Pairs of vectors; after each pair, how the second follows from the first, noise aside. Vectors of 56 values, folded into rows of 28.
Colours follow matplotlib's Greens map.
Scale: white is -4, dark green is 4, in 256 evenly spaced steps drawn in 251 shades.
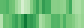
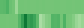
partly zeroed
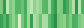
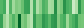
sign-scrambled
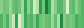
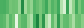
reversed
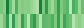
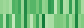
reversed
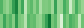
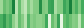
sign-scrambled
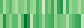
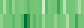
partly zeroed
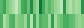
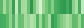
sign-scrambled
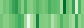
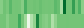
partly zeroed
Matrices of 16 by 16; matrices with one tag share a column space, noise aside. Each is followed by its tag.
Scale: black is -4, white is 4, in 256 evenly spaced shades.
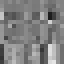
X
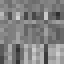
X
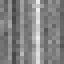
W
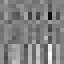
X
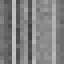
W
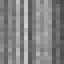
W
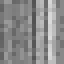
W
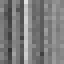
W
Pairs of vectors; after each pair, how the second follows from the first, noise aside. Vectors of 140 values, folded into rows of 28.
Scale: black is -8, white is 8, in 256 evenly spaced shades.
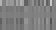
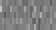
shuffled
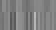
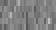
shuffled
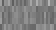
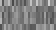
scaled up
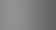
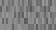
shuffled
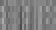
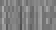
copied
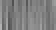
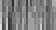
scaled up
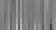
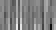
scaled up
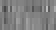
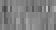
copied
